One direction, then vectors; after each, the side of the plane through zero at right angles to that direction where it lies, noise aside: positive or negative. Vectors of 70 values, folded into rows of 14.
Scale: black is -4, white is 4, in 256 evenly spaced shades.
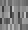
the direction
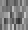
positive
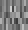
negative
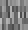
negative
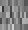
positive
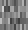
negative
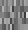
negative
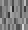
negative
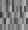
negative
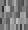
positive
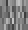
negative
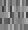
positive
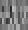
positive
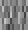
negative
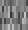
positive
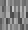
positive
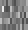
negative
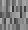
negative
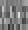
negative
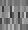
positive
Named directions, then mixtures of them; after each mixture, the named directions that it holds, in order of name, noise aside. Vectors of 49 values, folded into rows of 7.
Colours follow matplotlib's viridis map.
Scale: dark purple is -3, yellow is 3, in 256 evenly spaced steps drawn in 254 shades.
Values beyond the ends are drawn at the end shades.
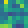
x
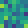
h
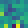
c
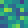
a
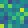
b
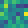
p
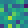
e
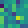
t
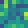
p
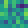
p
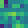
t, x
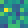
a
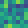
e, p, x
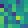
t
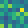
b
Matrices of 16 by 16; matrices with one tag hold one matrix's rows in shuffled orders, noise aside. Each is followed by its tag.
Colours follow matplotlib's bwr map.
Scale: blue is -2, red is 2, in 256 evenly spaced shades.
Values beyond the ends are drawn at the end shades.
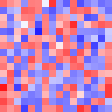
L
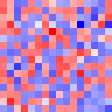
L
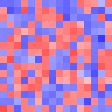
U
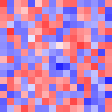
U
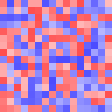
L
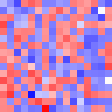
L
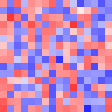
L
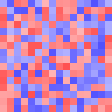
L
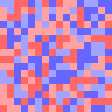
L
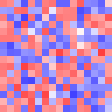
L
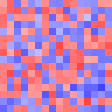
L
